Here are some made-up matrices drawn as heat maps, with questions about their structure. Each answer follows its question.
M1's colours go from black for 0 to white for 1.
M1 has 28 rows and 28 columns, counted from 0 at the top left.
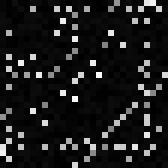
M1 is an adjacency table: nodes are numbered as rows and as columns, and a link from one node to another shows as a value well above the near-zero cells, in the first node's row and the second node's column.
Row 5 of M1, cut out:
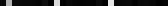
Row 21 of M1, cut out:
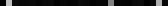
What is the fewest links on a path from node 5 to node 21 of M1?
2
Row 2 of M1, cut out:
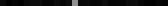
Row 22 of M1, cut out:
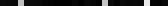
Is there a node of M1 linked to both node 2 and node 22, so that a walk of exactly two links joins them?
no
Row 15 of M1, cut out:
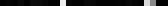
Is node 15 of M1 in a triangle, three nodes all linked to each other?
yes
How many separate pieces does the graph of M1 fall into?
2
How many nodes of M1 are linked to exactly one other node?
7
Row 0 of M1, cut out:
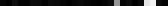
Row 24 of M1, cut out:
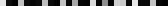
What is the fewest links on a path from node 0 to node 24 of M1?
1
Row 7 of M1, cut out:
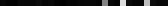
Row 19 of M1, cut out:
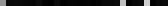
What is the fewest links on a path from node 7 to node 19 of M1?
2
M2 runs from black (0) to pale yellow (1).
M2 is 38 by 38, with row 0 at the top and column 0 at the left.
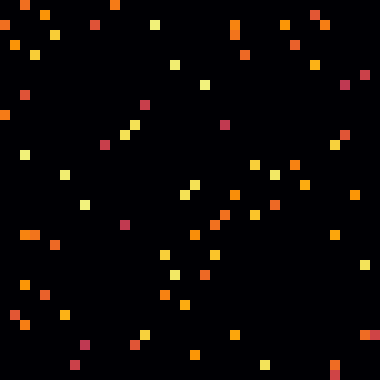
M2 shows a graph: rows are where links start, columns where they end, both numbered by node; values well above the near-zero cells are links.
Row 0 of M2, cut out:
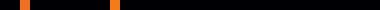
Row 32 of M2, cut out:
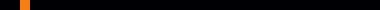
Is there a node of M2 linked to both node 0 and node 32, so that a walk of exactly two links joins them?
yes
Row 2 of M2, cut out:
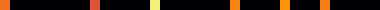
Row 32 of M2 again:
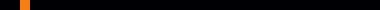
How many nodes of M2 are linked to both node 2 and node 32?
0
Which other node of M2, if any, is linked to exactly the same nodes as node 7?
node 26
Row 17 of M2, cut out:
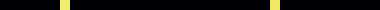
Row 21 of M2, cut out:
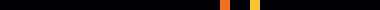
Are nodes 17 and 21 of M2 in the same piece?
yes
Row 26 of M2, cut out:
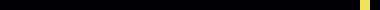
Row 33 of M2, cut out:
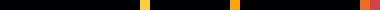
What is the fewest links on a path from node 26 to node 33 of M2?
2
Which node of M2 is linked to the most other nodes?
node 2
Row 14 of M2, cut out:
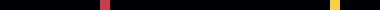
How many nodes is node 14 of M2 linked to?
2
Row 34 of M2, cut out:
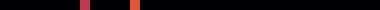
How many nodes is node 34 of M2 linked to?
2
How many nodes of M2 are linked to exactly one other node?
12
